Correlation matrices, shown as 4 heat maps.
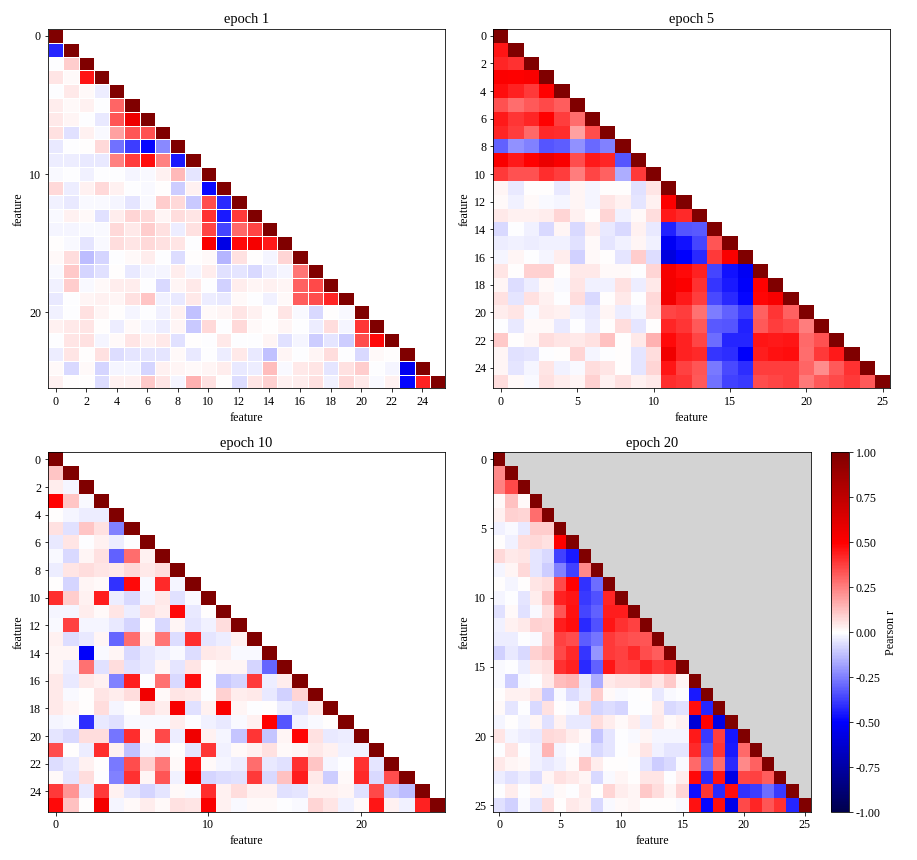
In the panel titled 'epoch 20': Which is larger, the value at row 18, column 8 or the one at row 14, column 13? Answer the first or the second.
the second
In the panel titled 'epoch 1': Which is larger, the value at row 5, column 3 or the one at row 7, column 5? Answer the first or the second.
the second
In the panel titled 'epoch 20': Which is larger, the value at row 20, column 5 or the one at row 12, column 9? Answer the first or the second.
the second
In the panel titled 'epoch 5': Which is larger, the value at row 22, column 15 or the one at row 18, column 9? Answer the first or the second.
the second
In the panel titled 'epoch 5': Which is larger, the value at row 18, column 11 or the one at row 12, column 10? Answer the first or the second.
the first
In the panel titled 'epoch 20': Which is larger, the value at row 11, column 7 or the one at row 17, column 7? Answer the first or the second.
the second
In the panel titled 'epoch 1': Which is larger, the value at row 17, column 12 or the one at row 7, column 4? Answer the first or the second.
the second
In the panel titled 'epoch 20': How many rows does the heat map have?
26
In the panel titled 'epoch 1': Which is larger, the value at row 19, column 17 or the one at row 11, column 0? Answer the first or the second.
the first
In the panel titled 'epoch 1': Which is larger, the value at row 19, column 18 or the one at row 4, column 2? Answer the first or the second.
the first
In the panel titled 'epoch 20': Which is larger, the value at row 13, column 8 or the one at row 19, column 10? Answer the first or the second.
the second
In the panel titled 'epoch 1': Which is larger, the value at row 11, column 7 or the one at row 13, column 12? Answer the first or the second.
the second
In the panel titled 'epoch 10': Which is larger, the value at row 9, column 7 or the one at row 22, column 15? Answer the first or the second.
the first
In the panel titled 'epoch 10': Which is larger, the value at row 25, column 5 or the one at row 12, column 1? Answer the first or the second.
the second
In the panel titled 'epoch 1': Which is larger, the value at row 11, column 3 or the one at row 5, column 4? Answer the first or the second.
the second
